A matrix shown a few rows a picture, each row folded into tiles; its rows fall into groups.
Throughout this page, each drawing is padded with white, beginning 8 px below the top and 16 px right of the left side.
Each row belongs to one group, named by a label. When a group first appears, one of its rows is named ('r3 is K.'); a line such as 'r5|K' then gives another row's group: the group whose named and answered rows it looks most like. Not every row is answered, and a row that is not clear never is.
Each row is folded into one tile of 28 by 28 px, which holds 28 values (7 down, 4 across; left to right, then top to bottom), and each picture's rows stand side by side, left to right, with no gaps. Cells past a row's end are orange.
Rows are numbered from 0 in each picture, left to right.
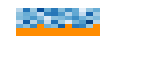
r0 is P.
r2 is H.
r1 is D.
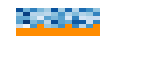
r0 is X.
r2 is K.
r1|P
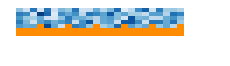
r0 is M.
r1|H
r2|H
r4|K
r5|H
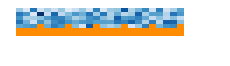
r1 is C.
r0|M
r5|H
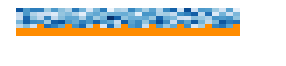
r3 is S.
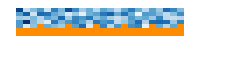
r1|P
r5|K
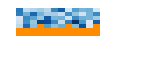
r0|S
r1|K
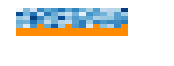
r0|P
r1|D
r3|P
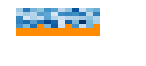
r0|K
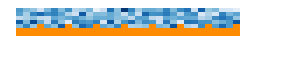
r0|H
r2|C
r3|P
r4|H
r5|D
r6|X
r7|C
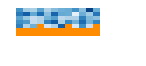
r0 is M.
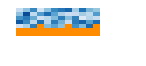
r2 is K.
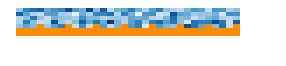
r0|D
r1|D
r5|H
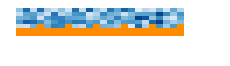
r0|P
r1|C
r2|X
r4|S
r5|M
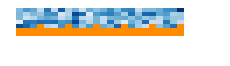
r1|X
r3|D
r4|H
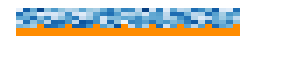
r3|D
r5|H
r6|K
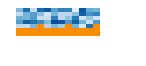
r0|P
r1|X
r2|K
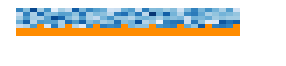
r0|X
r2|X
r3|H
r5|C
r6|D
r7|C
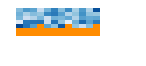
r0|C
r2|P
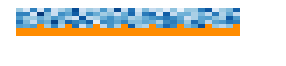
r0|M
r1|S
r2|H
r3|X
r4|H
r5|C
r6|D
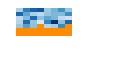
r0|D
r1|K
